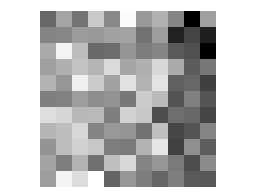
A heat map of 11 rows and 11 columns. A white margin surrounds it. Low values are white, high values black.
Odd rows or columns: none. Roughest part: top right. Seam: vertical, 70% of the way across, the right part higher. Average level on the scale: 40%.
